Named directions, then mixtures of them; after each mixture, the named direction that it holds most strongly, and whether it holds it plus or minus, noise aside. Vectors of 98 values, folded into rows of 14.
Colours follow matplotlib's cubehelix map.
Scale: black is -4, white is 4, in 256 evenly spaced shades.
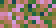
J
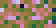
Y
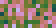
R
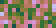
R, minus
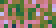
R, minus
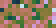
Y, minus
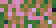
R, plus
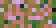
Y, plus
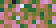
J, plus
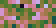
Y, plus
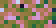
Y, plus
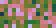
R, plus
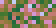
J, minus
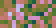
J, plus
